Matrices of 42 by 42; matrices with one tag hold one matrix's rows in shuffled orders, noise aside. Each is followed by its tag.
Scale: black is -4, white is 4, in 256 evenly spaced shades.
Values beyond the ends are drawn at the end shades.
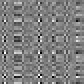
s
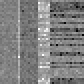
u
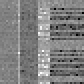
u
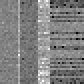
u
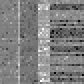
u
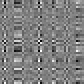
s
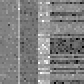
u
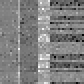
u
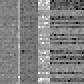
u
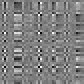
s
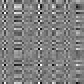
s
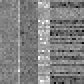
u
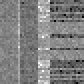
u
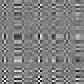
s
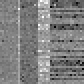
u
